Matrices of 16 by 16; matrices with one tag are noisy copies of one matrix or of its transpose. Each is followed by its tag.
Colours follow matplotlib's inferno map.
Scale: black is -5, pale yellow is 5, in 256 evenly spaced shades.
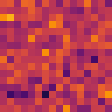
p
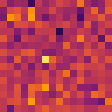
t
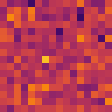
t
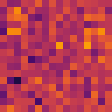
t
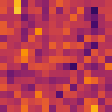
p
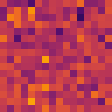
t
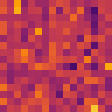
p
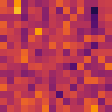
p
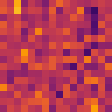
p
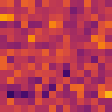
p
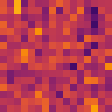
p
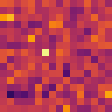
p
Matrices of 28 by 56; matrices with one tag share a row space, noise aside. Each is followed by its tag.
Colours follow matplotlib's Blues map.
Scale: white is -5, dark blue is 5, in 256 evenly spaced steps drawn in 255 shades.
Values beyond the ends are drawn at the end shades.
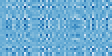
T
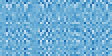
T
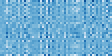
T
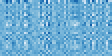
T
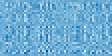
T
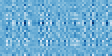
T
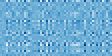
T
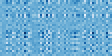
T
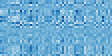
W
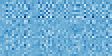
T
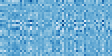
W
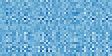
T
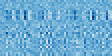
T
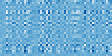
T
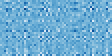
T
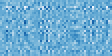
T
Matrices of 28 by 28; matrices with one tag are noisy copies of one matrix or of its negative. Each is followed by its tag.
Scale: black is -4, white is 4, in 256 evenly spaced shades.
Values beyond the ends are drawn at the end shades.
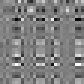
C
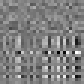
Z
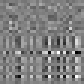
Z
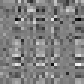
C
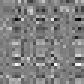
C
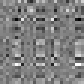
C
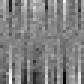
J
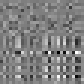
Z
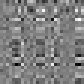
C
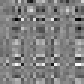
C
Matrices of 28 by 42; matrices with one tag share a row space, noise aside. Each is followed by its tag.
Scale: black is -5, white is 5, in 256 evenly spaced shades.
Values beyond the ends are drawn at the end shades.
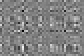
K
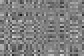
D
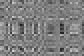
D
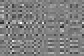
D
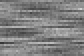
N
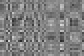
D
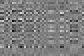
D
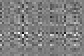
K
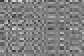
D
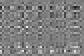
K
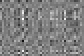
K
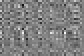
K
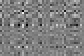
K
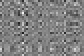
K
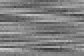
N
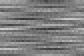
N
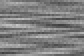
N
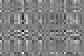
K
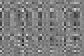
K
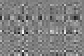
K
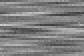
N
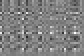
K
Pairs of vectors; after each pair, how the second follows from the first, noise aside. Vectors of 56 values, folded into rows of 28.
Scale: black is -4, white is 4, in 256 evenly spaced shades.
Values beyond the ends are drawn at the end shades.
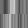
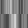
wrapped around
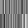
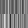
shuffled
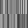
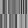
negated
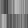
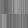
shrunk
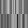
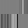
partly zeroed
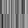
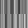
wrapped around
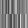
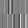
partly zeroed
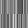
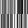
scaled up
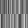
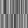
wrapped around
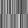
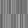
shrunk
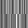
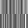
wrapped around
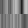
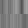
shrunk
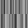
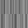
shrunk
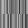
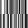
scaled up
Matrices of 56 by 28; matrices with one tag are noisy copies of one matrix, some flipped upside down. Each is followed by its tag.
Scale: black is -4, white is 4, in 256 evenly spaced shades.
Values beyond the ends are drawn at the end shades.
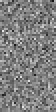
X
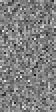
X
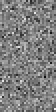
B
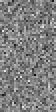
X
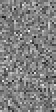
X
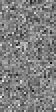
B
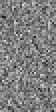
X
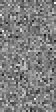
B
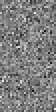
B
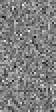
X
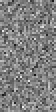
X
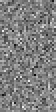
X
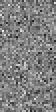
B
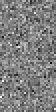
B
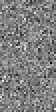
B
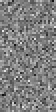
X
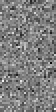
B
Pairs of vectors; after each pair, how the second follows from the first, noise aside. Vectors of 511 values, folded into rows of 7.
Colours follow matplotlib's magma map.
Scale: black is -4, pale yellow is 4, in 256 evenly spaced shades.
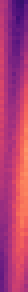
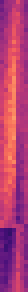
wrapped around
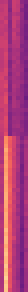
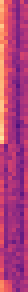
wrapped around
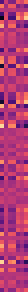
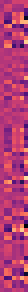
wrapped around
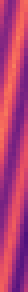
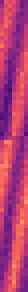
wrapped around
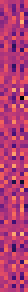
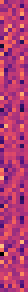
wrapped around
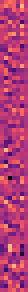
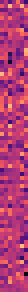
wrapped around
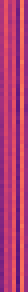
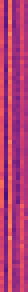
wrapped around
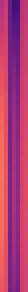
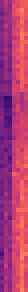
wrapped around
